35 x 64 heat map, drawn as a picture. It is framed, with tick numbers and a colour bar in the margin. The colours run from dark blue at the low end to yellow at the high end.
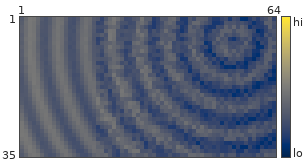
Rings spread out from the top right. The left part is calmer, up to a seam about 30% of the way across. On average the colour sits 30% of the way up the scale. No row or column stands out. Values rise toward the left.
